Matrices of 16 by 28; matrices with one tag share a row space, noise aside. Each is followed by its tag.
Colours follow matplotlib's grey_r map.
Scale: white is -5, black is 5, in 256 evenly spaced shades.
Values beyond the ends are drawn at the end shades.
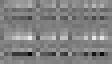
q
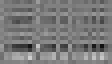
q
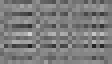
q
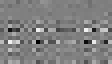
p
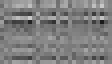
q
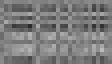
q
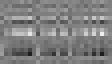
q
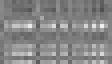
q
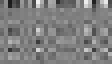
p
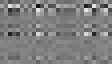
p
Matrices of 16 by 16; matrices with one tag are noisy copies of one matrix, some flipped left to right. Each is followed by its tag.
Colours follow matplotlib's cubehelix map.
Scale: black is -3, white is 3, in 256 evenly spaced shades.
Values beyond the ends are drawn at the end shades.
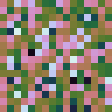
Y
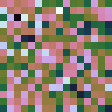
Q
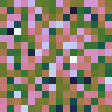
Y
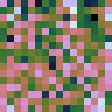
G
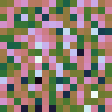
Y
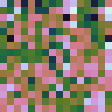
G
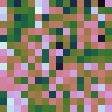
G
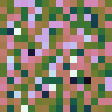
Y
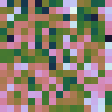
G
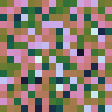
Y
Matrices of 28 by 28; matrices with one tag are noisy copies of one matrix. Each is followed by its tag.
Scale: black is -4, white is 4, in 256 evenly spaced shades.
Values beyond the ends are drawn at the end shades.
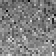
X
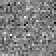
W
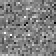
W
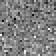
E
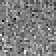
E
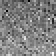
X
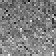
X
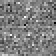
W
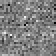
W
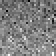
X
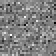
W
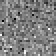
E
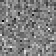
E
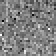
E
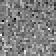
E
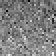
X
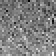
X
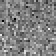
E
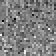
E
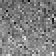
X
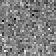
E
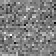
W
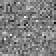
W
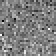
E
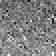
X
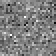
W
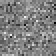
W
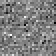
W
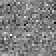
W
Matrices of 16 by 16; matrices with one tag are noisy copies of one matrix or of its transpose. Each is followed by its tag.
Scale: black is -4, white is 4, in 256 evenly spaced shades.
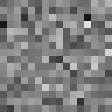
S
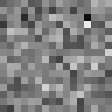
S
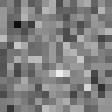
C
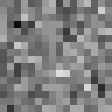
C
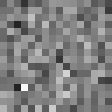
S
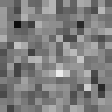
C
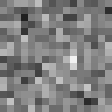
C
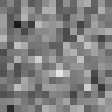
C
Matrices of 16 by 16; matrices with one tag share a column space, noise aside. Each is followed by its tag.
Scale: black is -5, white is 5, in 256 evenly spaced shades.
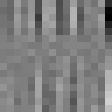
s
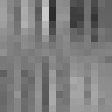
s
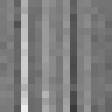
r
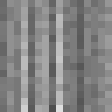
r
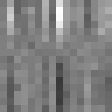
s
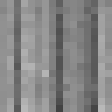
r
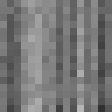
r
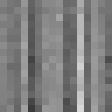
r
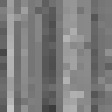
r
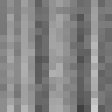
r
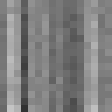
r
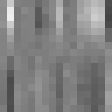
s
